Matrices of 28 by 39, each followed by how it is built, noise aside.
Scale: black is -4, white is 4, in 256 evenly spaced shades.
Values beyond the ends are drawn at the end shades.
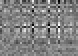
low rank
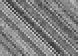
Toeplitz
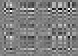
low rank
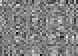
low rank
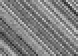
Toeplitz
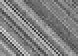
Toeplitz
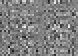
low rank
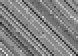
Toeplitz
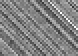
Toeplitz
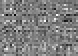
low rank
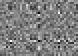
low rank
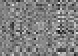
low rank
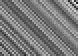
Toeplitz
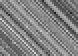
Toeplitz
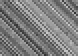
Toeplitz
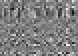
low rank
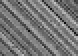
Toeplitz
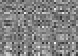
low rank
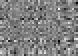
low rank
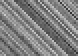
Toeplitz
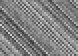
Toeplitz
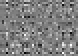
low rank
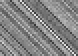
Toeplitz
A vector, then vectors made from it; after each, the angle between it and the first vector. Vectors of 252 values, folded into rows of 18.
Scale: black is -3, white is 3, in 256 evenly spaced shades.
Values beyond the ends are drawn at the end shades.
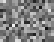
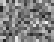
partly aligned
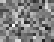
nearly parallel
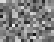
nearly parallel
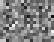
partly aligned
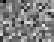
partly opposed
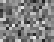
nearly parallel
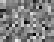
nearly parallel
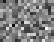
nearly opposite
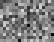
partly opposed
